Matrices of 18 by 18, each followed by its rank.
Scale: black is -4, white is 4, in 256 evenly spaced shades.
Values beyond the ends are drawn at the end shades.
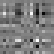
two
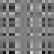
one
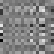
two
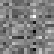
three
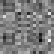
three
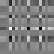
one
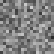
full rank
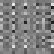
two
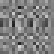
two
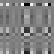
one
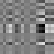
one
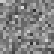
full rank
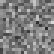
full rank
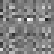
three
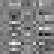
two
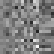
three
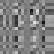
two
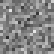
full rank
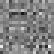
three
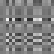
one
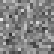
full rank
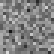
full rank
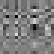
two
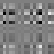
one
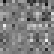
three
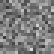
full rank
